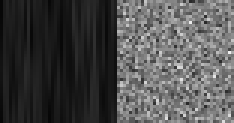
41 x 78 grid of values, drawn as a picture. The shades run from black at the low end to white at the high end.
The table splits into one row of 2 panels. Panel 1,1: very low, streaked downward, faint in contrast. Panel 1,2: middling, fine-grained, strong in contrast.
